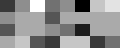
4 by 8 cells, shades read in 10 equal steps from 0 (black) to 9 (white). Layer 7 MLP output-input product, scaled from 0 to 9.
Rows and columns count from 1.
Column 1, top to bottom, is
2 5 3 6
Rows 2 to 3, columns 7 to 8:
6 6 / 6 6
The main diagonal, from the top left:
2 6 6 2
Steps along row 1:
up up down up down up up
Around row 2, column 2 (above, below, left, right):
5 6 5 6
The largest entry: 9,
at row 1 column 3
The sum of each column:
16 24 24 14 22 14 21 24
